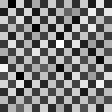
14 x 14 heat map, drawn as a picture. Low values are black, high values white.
Grain: checkered. Average level on the scale: 50%. Histogram: two levels.
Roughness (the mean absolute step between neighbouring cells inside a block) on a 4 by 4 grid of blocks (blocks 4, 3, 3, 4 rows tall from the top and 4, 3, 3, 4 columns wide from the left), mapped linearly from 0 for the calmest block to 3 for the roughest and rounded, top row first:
2212
1231
2021
1111
